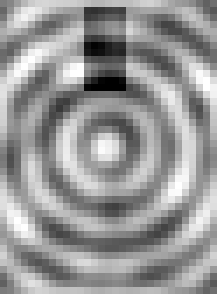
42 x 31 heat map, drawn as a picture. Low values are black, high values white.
Average level on the scale: 60%. Odd patch: lower, in the top middle. Ninth with the lowest average: top middle. Rings: centred on the centre.
